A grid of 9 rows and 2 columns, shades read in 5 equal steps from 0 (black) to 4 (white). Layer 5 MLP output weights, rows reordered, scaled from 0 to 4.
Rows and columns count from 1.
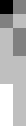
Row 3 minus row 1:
3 0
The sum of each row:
2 5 5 5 6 6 7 7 7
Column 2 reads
2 3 2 2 3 3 3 3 3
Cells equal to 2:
4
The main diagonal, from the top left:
0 3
